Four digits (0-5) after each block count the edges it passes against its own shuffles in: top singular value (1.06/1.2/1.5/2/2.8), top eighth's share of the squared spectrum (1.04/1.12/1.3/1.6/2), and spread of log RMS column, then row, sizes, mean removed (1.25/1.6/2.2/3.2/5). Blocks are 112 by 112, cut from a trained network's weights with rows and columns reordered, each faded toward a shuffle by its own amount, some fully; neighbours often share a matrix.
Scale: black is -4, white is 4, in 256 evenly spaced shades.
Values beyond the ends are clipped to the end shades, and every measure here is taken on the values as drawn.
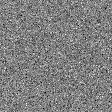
0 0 0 0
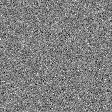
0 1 0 0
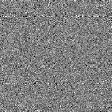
3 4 2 2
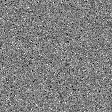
1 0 0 0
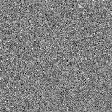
2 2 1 0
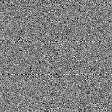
3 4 1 2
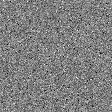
0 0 0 0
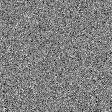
0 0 0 0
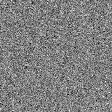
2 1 0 0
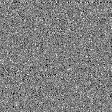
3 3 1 2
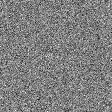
0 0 0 0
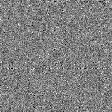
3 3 1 2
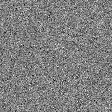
2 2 0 0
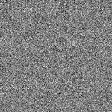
3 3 1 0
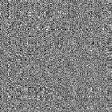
4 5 3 3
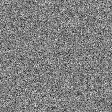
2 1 0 0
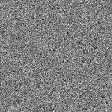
3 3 1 0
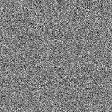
3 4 2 2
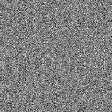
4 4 2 1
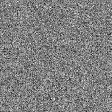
3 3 1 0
